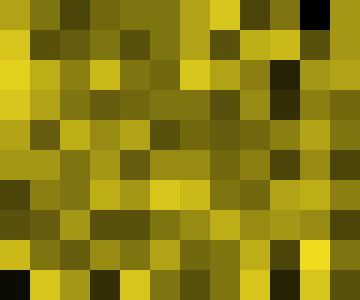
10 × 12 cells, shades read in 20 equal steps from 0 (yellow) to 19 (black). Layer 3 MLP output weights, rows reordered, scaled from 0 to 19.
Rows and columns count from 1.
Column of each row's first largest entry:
11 2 10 10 6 10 1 12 10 1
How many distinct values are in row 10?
7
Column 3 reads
13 11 8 9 4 9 9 6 11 6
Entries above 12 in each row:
3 0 1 1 0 2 1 1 1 3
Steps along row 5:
up down up down up down up down down down up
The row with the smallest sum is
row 3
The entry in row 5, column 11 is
5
